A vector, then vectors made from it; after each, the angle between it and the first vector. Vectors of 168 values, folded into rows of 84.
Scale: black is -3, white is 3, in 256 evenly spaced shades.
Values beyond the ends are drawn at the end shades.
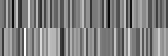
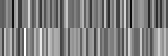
nearly parallel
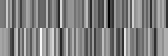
partly aligned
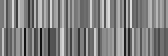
nearly opposite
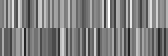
nearly opposite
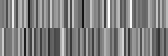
nearly opposite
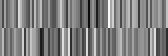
partly opposed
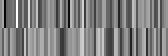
partly aligned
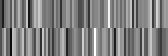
partly opposed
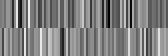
nearly parallel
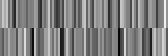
partly aligned
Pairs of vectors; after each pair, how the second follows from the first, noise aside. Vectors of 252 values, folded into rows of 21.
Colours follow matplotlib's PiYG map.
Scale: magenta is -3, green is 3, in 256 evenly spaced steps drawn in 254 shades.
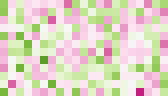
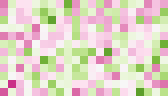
sign-scrambled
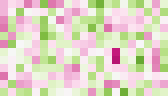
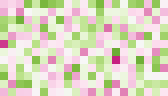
sign-scrambled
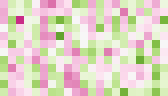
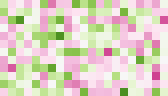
sign-scrambled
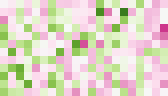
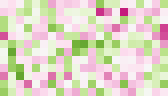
sign-scrambled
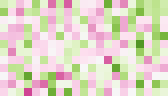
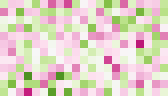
sign-scrambled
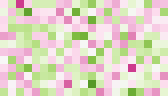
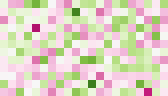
reversed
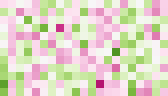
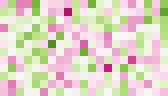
reversed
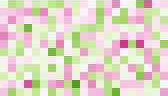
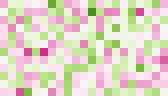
reversed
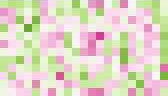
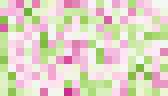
reversed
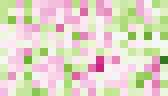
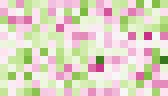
sign-scrambled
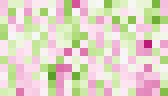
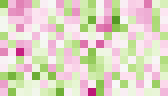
reversed
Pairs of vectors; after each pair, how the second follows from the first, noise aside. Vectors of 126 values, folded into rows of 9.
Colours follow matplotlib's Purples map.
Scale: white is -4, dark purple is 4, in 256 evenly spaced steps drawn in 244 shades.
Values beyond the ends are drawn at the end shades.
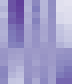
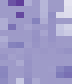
partly zeroed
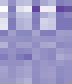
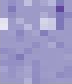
partly zeroed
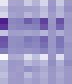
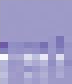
partly zeroed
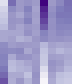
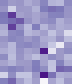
shuffled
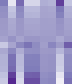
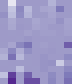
partly zeroed
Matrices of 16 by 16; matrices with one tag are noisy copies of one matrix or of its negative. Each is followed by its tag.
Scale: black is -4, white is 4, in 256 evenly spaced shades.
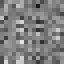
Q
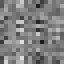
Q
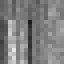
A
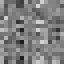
Q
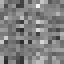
Q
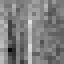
A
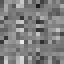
Q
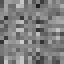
Q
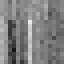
A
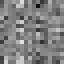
Q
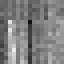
A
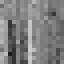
A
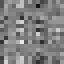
Q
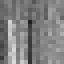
A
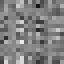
Q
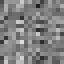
Q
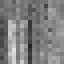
A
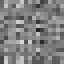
Q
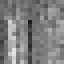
A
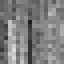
A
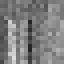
A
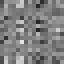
Q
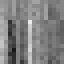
A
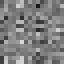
Q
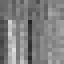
A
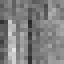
A
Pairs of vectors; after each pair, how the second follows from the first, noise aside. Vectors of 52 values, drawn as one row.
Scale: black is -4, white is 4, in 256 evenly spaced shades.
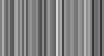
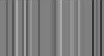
partly zeroed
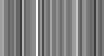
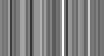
shuffled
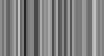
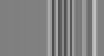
partly zeroed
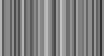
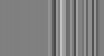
partly zeroed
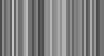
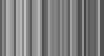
shuffled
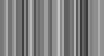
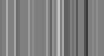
partly zeroed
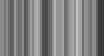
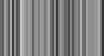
shuffled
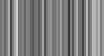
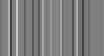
partly zeroed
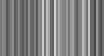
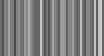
shuffled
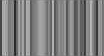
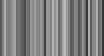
shuffled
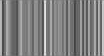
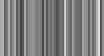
shuffled
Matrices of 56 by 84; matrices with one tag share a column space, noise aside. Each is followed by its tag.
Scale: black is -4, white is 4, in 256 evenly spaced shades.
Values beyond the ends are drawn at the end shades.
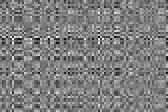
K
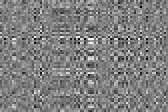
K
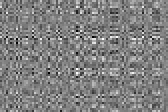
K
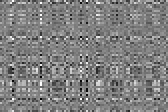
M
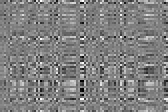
M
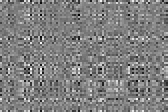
M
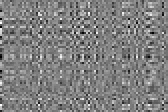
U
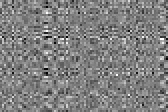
K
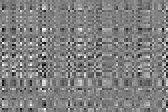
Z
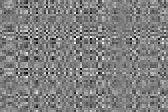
K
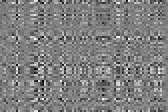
M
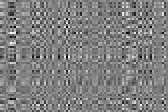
U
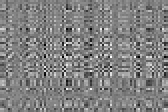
Z
